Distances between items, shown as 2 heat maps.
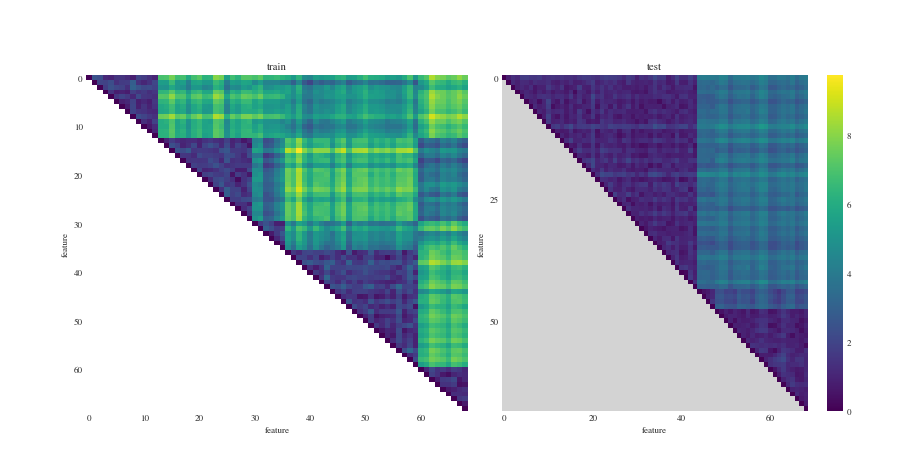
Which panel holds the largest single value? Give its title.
train
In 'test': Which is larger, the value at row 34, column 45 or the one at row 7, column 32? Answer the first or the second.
the first
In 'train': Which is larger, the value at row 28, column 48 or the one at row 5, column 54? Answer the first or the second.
the first
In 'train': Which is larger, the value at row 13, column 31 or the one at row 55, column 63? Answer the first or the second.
the second
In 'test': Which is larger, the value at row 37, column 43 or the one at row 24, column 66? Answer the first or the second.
the second
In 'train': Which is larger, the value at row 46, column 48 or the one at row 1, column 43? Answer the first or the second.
the second
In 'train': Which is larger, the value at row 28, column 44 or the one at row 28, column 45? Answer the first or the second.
the second
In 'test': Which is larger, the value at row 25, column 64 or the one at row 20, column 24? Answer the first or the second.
the first
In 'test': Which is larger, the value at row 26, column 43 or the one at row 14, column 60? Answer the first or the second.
the second
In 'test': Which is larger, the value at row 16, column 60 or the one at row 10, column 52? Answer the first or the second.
the second
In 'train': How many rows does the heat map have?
69
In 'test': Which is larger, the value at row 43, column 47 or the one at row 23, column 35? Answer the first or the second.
the first
